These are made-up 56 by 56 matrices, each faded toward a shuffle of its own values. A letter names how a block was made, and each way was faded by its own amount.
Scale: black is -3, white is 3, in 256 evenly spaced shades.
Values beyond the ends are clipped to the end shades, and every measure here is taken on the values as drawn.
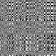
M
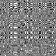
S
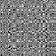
S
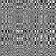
M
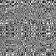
S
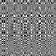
M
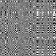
M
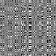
M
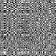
S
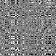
S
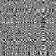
S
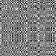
M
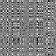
M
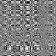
M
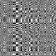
M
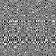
S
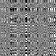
M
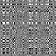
M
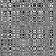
M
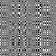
M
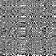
S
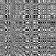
M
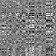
S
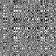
S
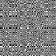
S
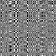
M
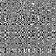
S
